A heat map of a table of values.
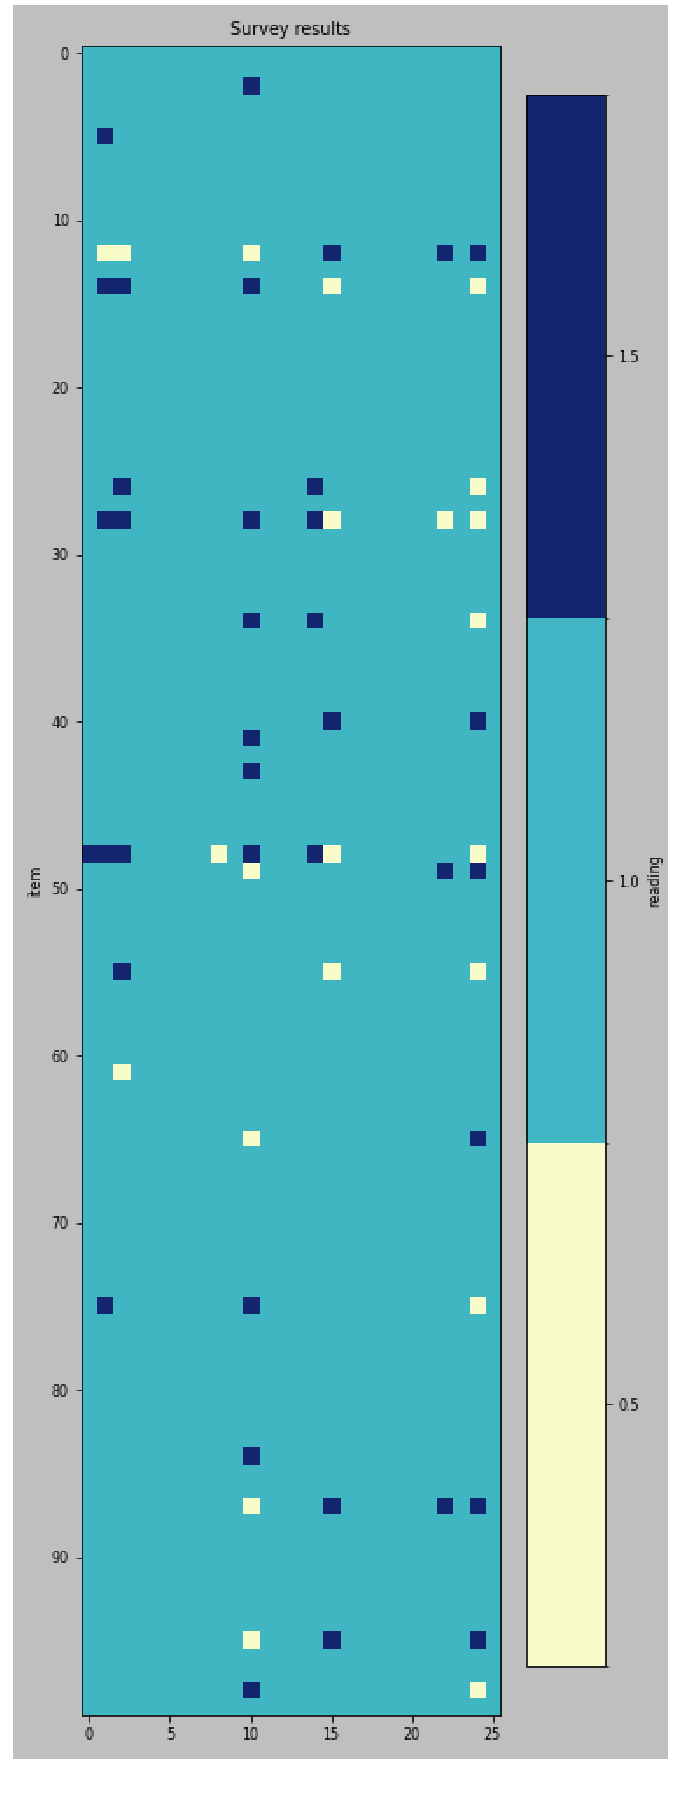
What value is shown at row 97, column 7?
1.0
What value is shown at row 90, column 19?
1.0
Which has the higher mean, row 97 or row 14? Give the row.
14
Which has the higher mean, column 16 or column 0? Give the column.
0
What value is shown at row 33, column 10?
1.0
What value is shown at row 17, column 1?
1.0
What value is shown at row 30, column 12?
1.0
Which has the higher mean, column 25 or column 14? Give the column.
14
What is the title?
Survey results
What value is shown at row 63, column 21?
1.0
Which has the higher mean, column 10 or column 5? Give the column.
10
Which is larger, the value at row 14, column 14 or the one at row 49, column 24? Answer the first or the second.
the second
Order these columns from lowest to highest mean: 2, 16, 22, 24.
24, 16, 22, 2
